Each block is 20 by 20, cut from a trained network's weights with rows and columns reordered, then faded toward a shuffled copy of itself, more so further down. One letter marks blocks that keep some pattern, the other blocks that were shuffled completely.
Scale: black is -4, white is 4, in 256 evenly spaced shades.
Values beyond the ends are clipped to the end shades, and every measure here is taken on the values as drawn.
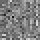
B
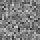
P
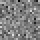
P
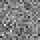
P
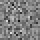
B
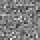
P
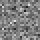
B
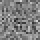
B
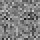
B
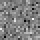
P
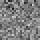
P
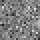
P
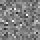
P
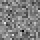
P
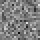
P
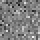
P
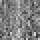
B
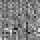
B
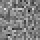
B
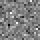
P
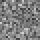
P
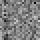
B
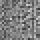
B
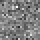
P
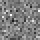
P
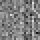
B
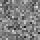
P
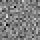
B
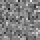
P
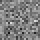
B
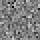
P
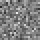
P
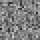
B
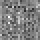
B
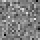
P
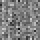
B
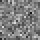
P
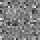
B
